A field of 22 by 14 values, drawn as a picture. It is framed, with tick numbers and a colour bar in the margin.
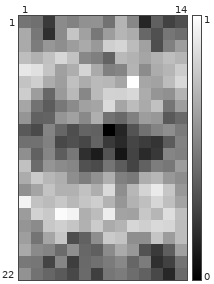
Ninth with the lowest average: centre. Stripes: horizontal, repeating 2 times. Grain: streaks across.
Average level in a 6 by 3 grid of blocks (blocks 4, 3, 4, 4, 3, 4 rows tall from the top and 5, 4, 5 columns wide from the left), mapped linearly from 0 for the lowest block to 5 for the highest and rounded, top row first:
231 | 444 | 001 | 202 | 545 | 110
